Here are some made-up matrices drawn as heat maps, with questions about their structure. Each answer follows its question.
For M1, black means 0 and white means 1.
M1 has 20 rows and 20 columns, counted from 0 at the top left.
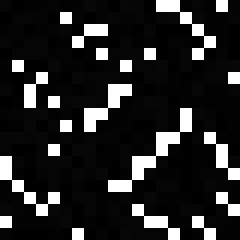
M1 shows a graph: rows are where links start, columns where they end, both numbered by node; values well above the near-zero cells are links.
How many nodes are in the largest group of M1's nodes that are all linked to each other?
3
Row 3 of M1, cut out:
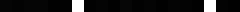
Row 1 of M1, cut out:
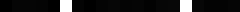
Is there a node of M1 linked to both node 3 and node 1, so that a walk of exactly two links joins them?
no
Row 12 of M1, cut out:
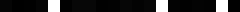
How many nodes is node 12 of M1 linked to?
3
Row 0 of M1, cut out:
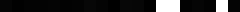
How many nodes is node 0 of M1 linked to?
3
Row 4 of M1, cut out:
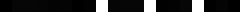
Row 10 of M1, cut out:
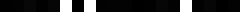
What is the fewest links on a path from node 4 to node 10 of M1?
4
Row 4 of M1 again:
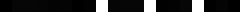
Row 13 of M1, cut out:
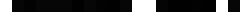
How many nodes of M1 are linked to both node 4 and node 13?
1
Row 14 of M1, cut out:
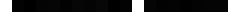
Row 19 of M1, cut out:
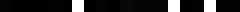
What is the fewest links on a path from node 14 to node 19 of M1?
1
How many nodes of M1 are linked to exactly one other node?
0
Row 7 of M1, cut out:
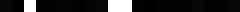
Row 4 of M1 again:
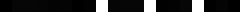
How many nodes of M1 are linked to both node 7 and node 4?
0
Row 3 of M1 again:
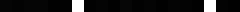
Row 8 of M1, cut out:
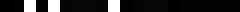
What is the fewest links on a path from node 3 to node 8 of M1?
6
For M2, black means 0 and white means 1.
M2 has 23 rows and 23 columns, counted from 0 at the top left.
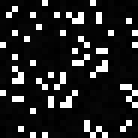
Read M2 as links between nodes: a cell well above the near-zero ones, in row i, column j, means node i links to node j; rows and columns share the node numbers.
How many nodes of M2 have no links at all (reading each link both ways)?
1
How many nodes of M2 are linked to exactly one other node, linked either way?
3
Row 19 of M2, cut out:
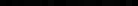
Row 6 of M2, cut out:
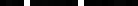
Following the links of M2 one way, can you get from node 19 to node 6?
no
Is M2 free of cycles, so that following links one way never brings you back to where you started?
no
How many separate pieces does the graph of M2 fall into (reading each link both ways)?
2
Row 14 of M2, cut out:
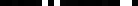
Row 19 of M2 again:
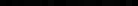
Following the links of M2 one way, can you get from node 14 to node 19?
no
